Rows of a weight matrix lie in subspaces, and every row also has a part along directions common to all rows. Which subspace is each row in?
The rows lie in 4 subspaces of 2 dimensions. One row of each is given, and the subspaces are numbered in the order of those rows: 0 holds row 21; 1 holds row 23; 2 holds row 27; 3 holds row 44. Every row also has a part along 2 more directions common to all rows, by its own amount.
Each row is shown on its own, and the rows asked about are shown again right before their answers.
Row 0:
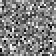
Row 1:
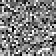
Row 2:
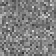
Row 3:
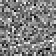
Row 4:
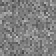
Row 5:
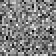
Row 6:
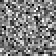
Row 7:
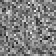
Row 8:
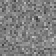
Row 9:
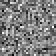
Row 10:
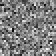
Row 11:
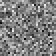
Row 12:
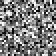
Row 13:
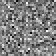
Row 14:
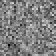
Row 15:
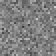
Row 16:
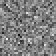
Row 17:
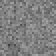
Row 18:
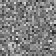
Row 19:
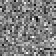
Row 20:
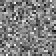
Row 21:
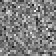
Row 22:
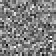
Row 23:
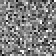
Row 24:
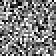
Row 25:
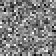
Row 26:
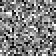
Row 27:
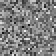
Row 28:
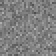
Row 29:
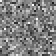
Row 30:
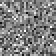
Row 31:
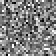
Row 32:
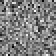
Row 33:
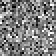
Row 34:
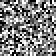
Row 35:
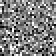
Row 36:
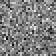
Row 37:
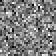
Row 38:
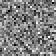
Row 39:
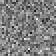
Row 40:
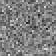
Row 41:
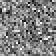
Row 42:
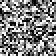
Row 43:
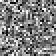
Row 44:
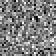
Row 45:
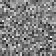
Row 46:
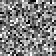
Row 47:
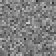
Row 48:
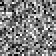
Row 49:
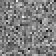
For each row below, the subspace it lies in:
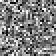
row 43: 2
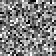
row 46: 2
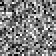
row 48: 0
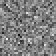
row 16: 0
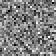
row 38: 0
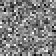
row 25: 1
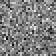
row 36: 3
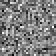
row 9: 2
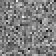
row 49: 1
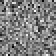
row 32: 1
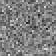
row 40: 2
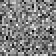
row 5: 3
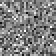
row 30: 0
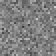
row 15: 2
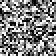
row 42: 0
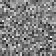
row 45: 3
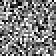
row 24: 1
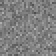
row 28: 0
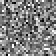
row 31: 1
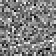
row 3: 3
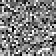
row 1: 3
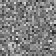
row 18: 1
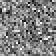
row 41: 0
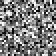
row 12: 2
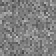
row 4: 3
